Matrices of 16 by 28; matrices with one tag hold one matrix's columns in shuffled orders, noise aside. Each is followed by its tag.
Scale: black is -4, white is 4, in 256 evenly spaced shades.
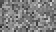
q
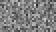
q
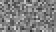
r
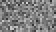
r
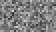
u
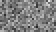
q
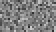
r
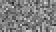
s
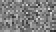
u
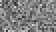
s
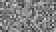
q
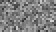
r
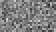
q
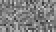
s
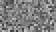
s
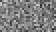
q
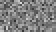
r
